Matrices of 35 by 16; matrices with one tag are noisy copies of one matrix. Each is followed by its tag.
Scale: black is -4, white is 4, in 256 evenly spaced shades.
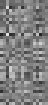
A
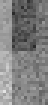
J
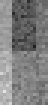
J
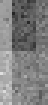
J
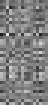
A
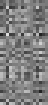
A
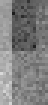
J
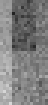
J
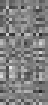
A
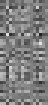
A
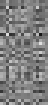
A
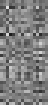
A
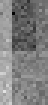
J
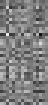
A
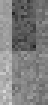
J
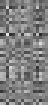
A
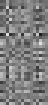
A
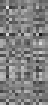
A
